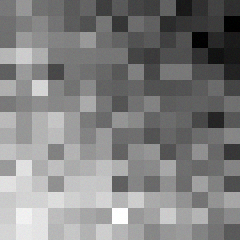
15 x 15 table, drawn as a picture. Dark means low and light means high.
There is an overall slope up to the bottom left. Neither half mirrors the other. The top right is the ninth with the lowest average. There are no regular stripes. The bottom left is the ninth with the highest average. No single row or column stands out from its neighbours.
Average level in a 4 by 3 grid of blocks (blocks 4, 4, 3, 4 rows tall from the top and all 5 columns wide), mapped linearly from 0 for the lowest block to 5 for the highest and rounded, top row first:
3 1 0
3 2 1
4 3 2
5 4 3
